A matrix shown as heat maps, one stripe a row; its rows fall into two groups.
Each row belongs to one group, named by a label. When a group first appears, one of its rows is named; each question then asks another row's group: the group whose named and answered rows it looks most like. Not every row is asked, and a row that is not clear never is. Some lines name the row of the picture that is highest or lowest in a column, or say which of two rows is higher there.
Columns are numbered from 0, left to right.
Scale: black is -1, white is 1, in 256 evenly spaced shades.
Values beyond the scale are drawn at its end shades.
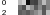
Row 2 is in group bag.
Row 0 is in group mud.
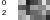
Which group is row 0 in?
mud
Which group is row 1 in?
bag
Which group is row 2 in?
mud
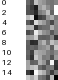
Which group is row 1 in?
bag
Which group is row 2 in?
bag
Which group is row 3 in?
mud
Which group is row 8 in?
bag
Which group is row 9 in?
bag
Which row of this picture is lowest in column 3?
3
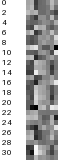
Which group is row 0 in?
mud
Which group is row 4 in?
bag
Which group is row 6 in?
mud
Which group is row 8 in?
bag
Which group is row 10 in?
bag
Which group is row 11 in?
mud
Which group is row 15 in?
mud
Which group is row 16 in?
bag
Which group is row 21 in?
bag
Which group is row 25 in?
bag
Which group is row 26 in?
mud
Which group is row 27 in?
mud
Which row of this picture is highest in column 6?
21
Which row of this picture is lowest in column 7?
9
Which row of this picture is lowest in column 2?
21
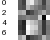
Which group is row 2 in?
mud
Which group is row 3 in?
bag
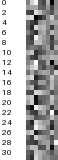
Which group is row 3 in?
mud
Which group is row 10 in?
mud
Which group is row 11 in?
bag
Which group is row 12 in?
bag
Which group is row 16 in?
bag
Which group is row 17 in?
mud
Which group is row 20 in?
mud
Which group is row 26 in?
mud
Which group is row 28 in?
bag
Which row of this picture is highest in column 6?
22
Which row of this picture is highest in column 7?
28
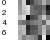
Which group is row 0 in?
mud
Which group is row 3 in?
mud
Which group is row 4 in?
bag
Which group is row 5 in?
mud
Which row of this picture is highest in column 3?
7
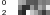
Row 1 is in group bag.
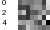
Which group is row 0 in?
bag
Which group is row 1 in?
bag
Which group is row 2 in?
mud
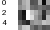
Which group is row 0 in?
bag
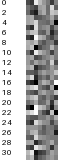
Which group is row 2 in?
bag
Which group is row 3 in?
mud
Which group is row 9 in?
mud
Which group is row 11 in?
mud
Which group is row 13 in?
mud
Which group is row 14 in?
bag
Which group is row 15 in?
mud
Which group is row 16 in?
bag
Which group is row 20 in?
bag
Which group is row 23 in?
bag
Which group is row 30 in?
mud
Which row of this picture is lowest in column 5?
22
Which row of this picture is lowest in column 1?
21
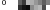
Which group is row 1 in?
bag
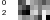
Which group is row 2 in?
bag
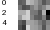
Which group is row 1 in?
bag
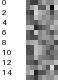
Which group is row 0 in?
bag
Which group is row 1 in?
bag
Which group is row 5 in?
mud
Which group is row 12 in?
bag
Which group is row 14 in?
mud
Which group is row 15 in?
bag
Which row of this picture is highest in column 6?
13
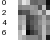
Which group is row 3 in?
mud
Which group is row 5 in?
mud
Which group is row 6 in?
mud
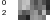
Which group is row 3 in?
bag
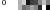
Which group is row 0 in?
mud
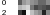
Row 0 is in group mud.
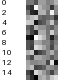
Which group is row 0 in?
bag
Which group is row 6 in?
bag
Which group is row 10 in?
mud
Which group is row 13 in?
mud
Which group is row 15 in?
bag
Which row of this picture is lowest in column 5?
12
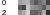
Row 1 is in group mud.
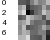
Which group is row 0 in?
bag
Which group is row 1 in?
mud
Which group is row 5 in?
mud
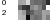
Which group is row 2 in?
mud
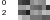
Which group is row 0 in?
bag
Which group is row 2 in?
bag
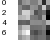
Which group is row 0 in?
bag
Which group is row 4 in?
bag
